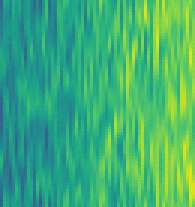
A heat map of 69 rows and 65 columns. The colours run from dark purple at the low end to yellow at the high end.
Histogram: bell-shaped. Grain: streaks running down. Slope: up to the right.
